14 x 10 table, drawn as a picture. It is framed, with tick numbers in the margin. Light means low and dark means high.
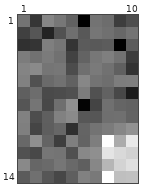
In the bottom right lies a patch that is lower than the rest. On average the colour sits 60% of the way up the scale. Neither half mirrors the other. The ninth with the lowest average is the bottom right.
